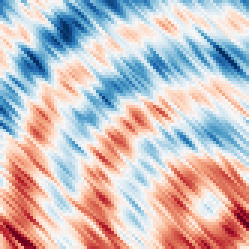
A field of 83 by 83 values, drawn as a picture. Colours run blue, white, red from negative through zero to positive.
On average the colour sits 50% of the way up the scale. There is an overall slope up to the bottom. There are no lone odd cells. Rings spread out from the bottom right.
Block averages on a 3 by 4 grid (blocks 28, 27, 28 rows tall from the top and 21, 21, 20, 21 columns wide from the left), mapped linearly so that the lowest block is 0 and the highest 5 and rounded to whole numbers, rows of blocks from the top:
0000 / 2121 / 4435
